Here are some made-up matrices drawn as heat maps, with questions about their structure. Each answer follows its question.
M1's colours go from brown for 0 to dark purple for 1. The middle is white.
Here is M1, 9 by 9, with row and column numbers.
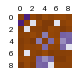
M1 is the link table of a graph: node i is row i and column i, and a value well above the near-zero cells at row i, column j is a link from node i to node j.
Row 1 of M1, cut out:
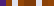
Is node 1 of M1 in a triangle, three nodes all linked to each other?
no
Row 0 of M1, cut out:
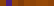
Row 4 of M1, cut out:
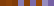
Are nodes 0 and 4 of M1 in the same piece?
no
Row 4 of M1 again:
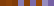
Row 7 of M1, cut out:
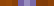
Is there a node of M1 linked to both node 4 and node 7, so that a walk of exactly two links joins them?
yes
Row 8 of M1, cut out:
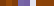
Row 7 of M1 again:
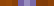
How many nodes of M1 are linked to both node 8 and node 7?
3
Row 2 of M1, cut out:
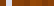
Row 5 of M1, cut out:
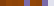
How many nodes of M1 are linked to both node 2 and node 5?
0
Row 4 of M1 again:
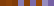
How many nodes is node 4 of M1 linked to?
4
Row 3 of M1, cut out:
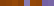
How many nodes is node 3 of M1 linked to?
3
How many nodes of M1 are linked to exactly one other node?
3
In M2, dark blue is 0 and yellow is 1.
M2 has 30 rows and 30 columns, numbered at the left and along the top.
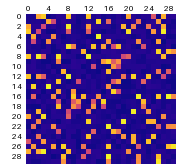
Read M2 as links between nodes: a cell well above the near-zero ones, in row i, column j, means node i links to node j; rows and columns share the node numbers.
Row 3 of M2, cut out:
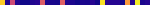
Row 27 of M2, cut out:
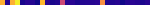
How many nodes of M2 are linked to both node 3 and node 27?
5
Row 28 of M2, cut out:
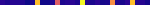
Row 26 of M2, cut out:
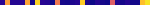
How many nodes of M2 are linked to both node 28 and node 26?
4
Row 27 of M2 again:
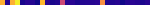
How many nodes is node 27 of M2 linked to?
6
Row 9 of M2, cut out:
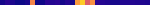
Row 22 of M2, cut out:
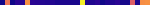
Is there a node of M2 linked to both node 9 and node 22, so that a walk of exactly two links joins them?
yes
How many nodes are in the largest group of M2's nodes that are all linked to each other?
6
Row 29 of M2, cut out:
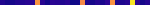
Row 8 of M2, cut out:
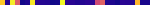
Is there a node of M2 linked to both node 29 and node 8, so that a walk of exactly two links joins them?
no
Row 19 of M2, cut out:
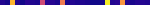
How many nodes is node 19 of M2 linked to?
5
